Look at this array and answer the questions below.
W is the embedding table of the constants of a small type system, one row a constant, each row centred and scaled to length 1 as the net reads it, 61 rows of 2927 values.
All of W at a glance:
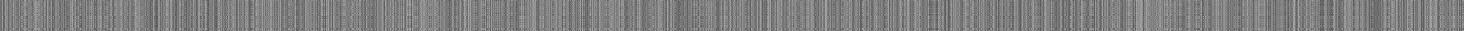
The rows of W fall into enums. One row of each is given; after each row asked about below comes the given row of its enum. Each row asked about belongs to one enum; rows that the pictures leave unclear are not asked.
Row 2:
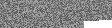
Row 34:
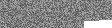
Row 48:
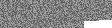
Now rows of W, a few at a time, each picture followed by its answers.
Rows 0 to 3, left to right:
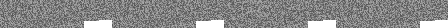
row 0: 48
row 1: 48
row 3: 48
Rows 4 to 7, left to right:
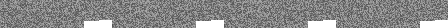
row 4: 34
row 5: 2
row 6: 2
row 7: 48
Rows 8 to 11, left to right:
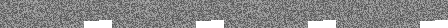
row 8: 2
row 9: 2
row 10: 2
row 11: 48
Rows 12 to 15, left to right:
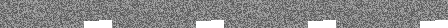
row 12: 2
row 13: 34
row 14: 2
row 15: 34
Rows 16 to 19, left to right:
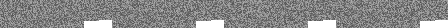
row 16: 48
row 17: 34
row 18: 2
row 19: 34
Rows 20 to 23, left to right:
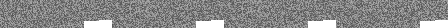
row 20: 48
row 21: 2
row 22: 2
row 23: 34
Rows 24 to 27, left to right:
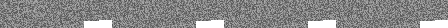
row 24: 2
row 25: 48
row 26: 48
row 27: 48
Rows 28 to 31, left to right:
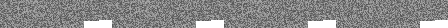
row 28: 2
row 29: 2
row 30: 2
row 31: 48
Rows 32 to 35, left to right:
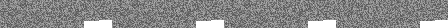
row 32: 34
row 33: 34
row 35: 48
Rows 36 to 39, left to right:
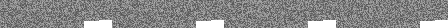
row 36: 34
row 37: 34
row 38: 2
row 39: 48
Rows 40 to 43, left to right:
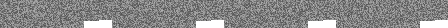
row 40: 2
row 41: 34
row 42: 34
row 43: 48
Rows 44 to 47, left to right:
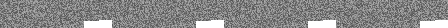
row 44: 2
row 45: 48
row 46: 48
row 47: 34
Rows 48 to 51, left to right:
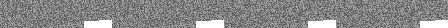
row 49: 48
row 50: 34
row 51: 34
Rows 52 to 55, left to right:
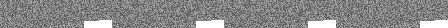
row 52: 48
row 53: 34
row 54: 34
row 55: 48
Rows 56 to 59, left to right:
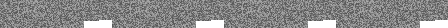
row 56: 2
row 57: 2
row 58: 2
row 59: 2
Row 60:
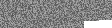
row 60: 48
